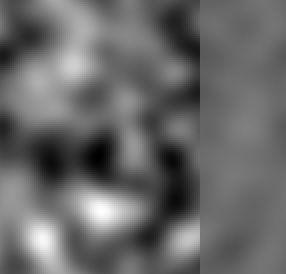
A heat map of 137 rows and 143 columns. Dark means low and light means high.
Average level on the scale: 40%. Seam: vertical, 70% of the way across, the right part calmer. Mirror symmetry: none. Slope: none. Lone odd cells: none.
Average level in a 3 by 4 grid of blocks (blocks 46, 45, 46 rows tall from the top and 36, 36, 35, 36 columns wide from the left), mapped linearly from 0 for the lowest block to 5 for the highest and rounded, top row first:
3402
1103
5412
